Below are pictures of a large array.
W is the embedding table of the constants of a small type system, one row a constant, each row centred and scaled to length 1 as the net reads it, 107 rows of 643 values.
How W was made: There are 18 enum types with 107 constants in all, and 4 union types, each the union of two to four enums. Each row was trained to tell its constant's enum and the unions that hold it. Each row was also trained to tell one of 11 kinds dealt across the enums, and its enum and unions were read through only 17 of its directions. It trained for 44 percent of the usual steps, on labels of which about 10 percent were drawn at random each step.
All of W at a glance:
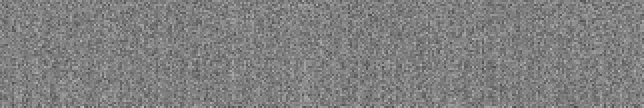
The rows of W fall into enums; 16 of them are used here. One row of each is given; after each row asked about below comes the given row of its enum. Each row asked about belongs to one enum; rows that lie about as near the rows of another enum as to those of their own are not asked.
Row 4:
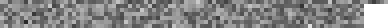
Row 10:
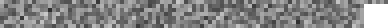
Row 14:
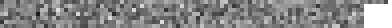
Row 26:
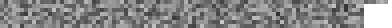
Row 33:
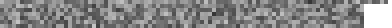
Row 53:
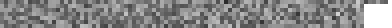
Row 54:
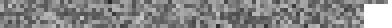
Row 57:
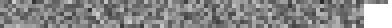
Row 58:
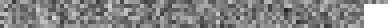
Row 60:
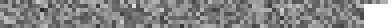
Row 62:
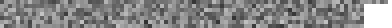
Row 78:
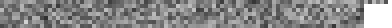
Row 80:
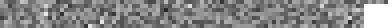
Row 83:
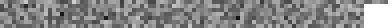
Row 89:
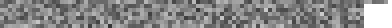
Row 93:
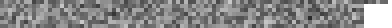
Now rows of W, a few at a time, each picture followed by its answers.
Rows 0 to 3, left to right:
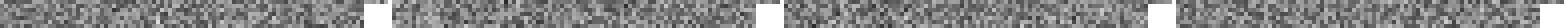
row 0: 58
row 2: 58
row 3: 60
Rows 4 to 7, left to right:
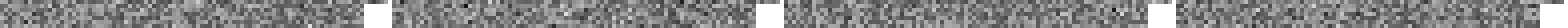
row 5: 78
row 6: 62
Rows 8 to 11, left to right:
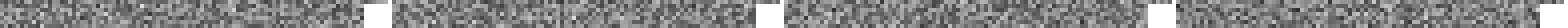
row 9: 57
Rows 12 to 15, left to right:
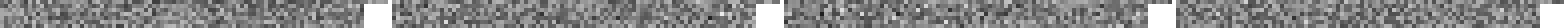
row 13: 83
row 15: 33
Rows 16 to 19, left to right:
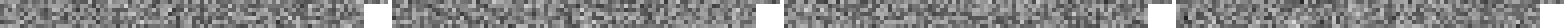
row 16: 26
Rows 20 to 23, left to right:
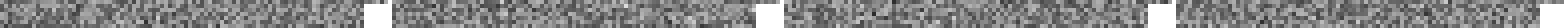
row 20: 83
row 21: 58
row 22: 83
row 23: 58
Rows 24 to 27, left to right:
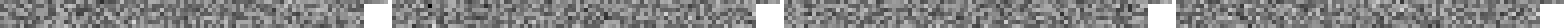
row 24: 58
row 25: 93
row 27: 93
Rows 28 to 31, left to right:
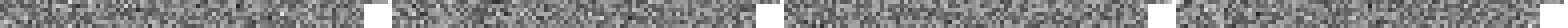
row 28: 83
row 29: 54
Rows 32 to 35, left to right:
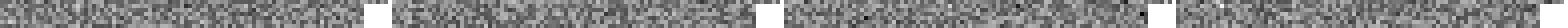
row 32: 54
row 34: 33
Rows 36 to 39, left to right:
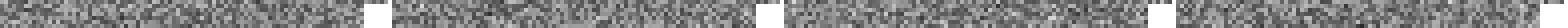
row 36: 58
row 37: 89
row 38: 26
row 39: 60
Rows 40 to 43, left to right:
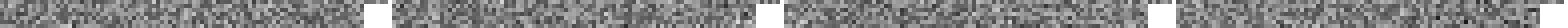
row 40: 26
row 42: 53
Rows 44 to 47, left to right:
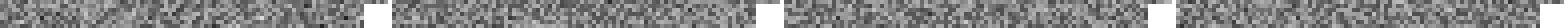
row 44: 26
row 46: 60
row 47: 54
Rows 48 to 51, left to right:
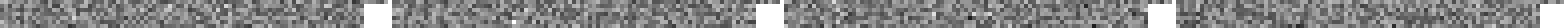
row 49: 93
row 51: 60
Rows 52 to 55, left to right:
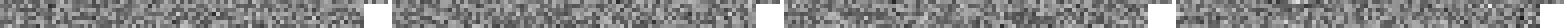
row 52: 93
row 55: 89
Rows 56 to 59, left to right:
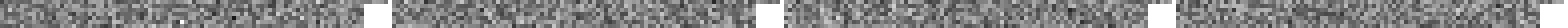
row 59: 53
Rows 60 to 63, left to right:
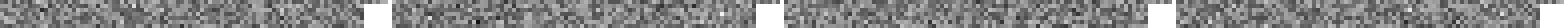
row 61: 83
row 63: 60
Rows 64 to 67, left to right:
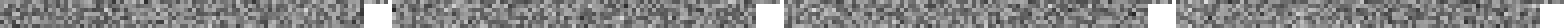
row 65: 62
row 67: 80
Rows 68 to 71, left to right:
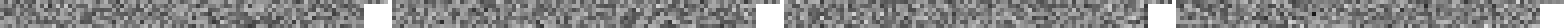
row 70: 80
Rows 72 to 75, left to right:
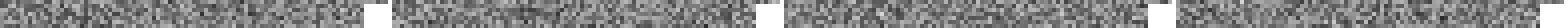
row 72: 14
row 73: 53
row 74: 62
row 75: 54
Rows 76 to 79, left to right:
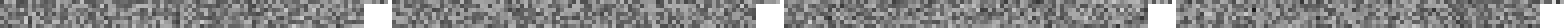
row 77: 60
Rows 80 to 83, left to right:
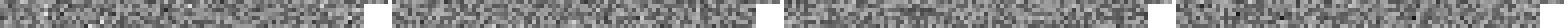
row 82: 53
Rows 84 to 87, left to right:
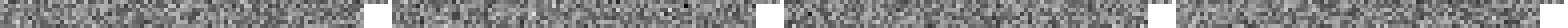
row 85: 62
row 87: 26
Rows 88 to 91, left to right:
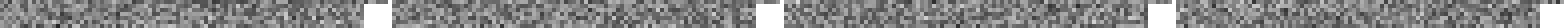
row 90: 62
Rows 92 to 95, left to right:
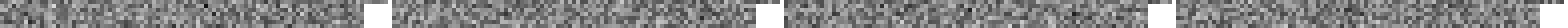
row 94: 93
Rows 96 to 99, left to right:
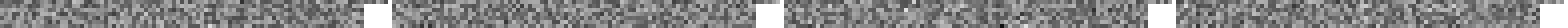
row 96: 93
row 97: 83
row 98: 62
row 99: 14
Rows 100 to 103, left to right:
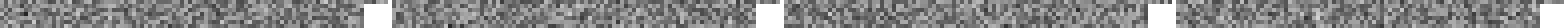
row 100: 26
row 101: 78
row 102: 54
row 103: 80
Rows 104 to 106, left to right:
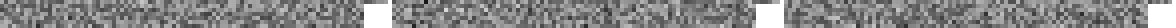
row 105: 57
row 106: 53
